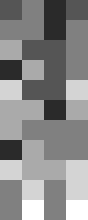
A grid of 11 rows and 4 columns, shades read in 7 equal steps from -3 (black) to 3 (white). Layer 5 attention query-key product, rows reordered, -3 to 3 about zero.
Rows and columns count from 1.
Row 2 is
0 0 -2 0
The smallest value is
-2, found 5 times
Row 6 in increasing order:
-2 1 1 1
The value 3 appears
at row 11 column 2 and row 11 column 4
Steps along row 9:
down same up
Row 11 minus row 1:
1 3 2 4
